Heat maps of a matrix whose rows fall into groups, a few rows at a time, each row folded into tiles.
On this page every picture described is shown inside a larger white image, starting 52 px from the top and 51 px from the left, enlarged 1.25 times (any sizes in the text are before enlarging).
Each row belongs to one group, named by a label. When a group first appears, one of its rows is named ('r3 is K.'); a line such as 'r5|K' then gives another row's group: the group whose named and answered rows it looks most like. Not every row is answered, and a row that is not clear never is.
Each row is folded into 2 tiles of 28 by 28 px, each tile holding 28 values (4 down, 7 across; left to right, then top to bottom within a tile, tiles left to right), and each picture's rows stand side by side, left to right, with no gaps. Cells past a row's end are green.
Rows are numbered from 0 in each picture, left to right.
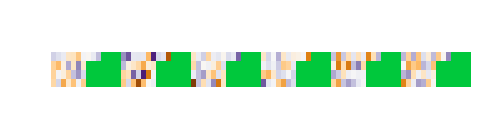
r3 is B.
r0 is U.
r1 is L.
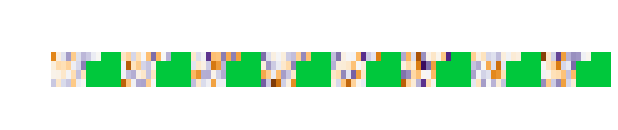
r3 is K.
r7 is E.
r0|E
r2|B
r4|L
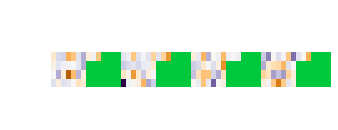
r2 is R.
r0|E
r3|L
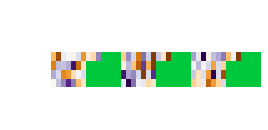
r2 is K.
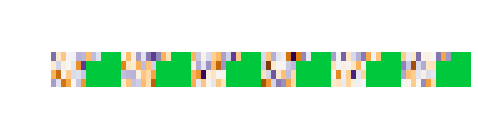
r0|K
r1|E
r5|R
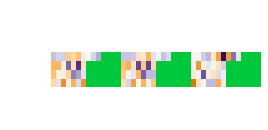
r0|U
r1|U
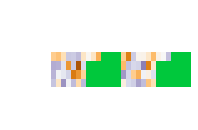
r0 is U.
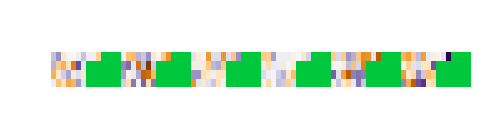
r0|L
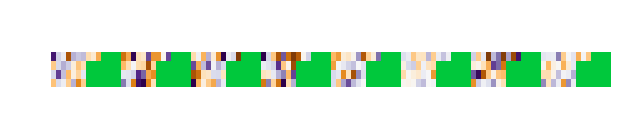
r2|B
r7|B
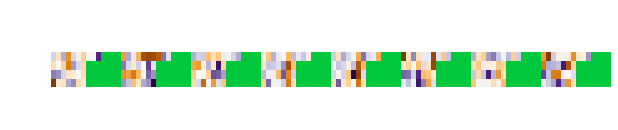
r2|U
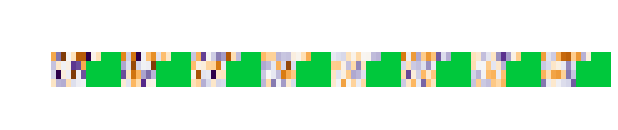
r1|R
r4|U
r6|E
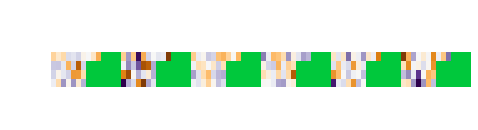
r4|B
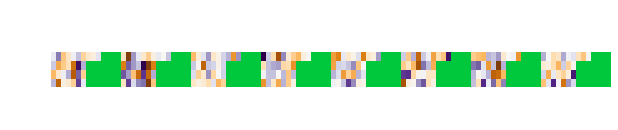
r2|R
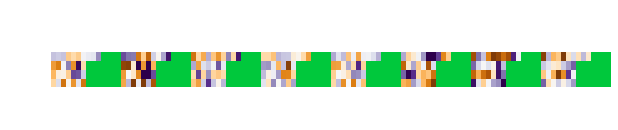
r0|U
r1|U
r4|U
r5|E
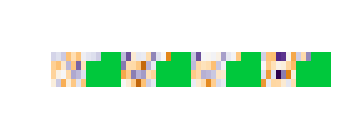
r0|U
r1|L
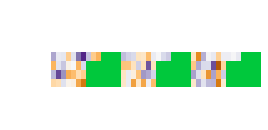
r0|E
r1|U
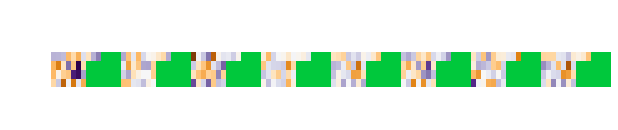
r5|U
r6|B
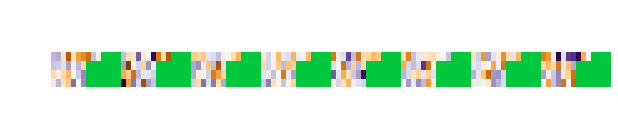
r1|B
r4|R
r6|R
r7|E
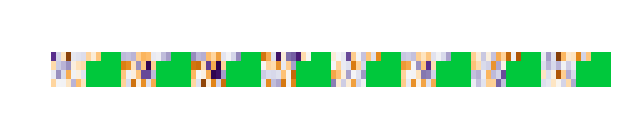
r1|U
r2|U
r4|B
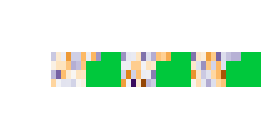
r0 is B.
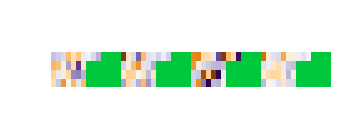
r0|U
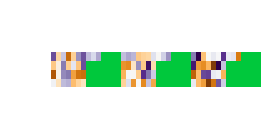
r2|L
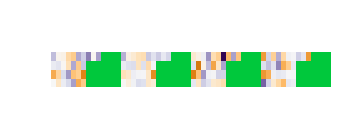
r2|B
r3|B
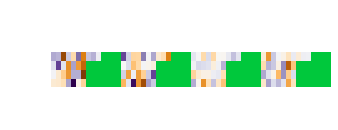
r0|R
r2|K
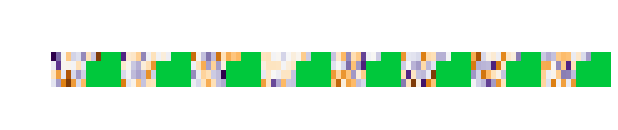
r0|K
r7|U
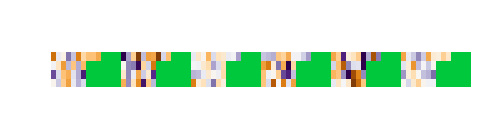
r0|R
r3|U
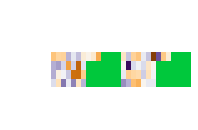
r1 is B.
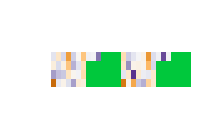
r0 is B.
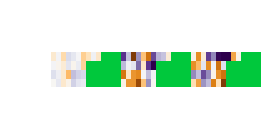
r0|R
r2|E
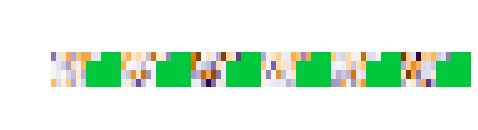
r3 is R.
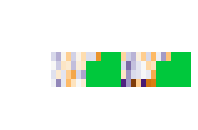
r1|K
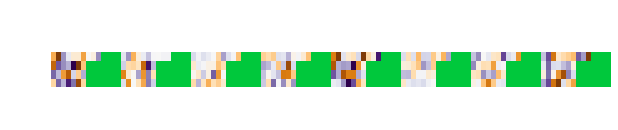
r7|K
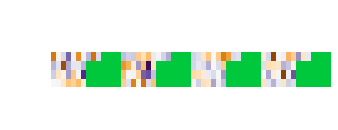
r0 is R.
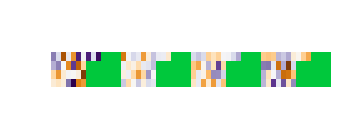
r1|E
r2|U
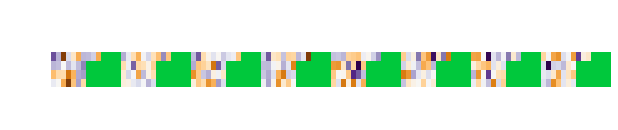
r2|L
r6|E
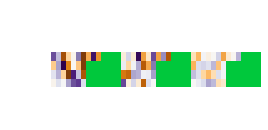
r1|B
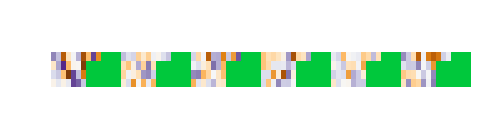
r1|U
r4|R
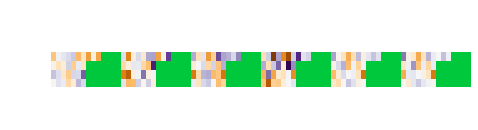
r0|R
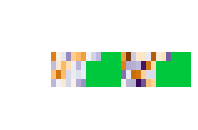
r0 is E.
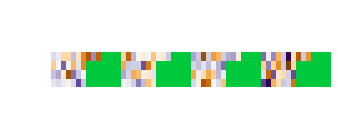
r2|K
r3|K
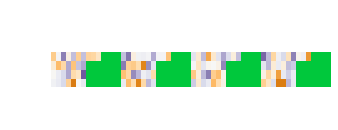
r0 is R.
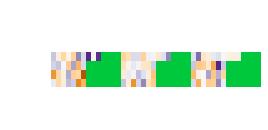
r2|L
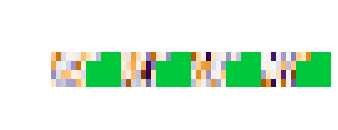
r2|E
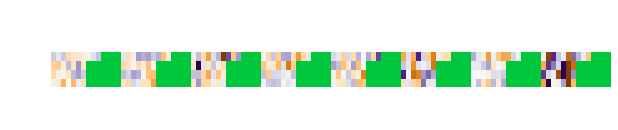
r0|U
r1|E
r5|R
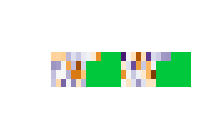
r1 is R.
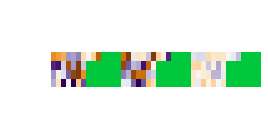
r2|U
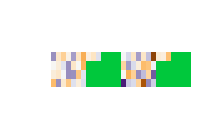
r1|B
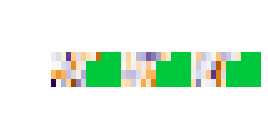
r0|B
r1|E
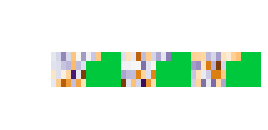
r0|K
